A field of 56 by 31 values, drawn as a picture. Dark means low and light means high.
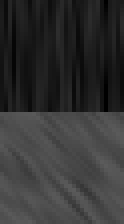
It is made of 2 by 1 panels. Panel 1,1: very low, streaked downward, faint in contrast. Panel 2,1: low, slanting down to the right, faint in contrast.
